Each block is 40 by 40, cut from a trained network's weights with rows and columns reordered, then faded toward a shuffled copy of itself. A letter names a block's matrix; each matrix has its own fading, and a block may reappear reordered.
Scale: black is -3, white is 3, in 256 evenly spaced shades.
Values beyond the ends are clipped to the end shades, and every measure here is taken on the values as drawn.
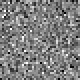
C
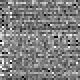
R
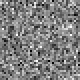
C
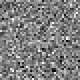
C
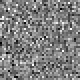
C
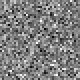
C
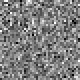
C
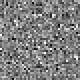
C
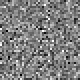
C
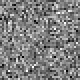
C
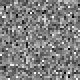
C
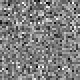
C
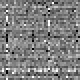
R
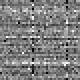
R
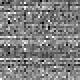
R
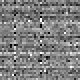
R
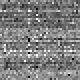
R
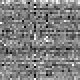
R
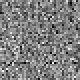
C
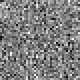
C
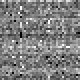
R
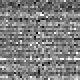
R
